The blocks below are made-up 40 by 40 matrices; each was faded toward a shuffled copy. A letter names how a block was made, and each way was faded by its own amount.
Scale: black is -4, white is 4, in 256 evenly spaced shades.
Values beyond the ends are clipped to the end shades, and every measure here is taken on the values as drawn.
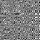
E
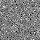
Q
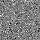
Q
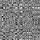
E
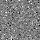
Q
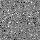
Q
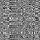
E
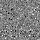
Q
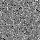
Q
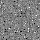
Q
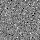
Q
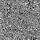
Q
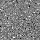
Q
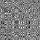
E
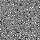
Q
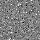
Q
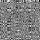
E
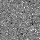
Q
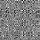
E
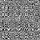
E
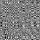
E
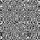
E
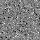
Q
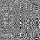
E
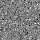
Q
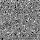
Q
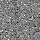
Q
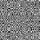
E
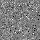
Q
